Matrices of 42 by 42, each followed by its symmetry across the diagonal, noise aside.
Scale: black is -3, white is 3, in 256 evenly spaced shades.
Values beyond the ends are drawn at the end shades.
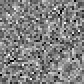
symmetric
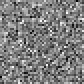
symmetric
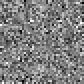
antisymmetric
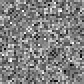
symmetric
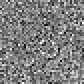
symmetric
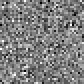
antisymmetric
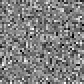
neither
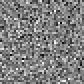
antisymmetric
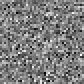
neither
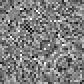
symmetric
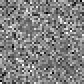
symmetric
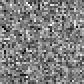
antisymmetric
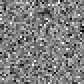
neither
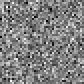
neither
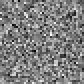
antisymmetric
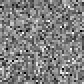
neither
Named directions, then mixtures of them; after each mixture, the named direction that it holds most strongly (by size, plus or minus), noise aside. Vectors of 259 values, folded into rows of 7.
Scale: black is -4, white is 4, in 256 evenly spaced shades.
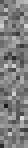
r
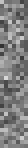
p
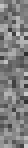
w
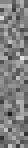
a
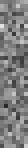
w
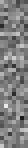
r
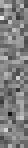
a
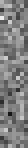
a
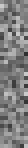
w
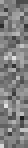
r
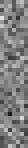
a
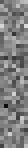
r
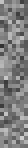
p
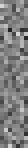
a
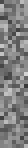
p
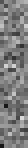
r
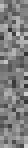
w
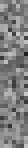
w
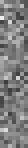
p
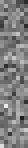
r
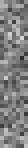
w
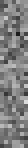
w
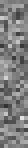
p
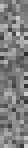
w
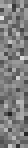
a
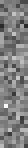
r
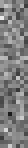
a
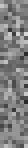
w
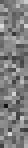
r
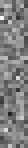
a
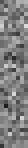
r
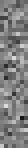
r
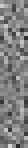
a
